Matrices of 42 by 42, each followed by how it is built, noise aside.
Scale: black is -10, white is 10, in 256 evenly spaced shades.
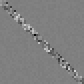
banded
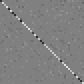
diagonal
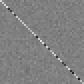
diagonal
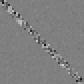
banded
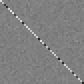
diagonal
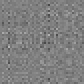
low rank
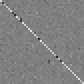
diagonal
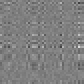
low rank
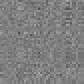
low rank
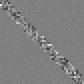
banded
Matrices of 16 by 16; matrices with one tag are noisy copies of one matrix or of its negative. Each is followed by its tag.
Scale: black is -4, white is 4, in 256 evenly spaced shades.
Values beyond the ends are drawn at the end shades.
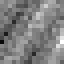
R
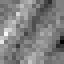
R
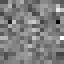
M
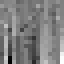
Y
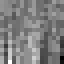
Y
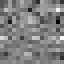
M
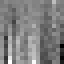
Y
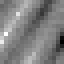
R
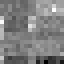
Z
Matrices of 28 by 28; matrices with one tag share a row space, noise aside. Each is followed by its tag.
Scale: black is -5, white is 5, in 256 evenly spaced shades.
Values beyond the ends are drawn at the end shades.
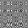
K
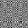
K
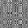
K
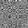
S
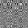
K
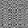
S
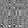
S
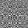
S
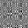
K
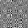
K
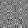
K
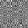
K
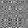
S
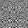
S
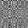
S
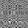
S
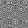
K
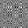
K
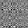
S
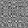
S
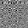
S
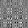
K
